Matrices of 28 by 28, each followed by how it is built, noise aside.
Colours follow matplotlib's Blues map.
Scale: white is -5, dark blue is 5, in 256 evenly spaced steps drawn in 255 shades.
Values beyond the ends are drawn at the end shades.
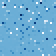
sparse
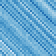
Toeplitz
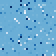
sparse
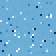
sparse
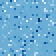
sparse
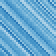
Toeplitz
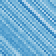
Toeplitz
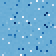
sparse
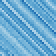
Toeplitz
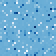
sparse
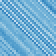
Toeplitz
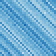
Toeplitz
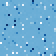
sparse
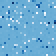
sparse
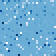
sparse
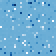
sparse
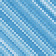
Toeplitz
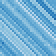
Toeplitz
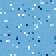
sparse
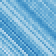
Toeplitz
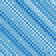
Toeplitz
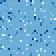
sparse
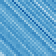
Toeplitz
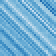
Toeplitz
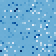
sparse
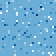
sparse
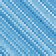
Toeplitz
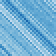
Toeplitz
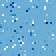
sparse
